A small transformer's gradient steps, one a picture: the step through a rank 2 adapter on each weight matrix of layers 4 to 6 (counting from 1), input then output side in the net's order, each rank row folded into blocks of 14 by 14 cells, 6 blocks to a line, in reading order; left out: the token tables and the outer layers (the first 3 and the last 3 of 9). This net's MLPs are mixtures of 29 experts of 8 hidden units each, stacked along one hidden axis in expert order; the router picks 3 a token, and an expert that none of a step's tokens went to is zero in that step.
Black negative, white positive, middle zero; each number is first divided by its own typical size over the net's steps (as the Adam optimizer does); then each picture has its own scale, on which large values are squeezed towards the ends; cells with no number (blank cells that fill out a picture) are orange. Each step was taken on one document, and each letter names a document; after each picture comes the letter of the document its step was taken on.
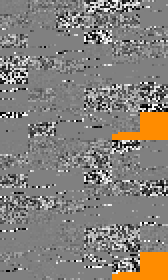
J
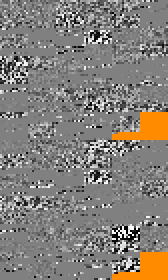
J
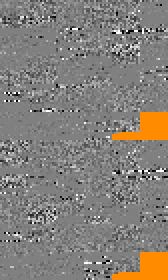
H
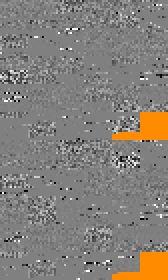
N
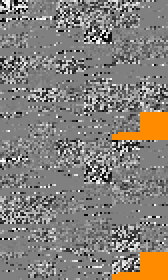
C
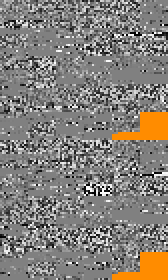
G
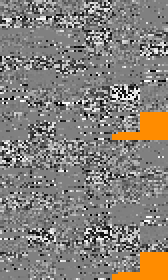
C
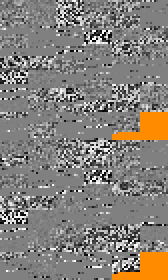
C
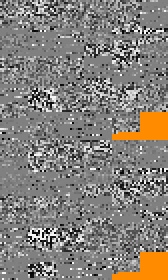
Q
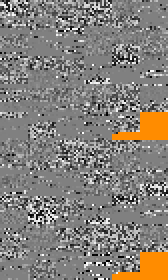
H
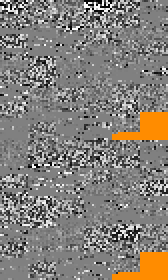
G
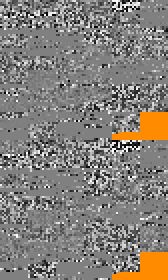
H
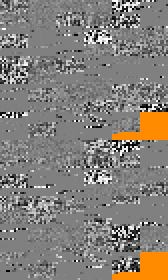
J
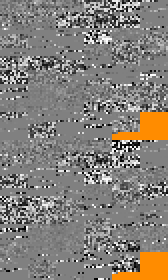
J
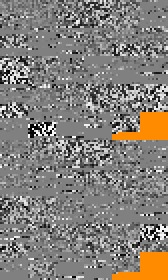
Q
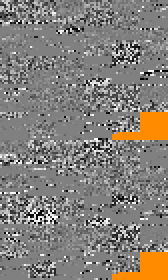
H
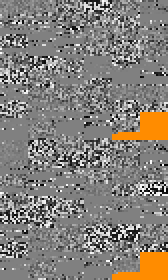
G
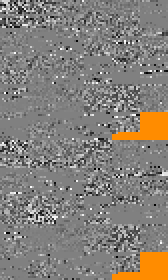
H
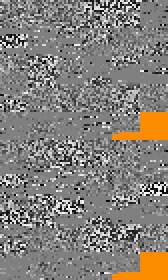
G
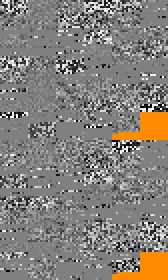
J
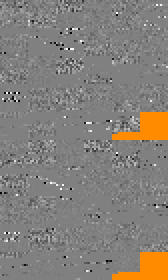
N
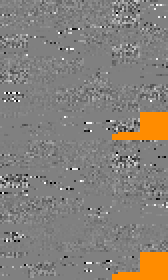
N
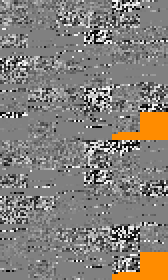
J
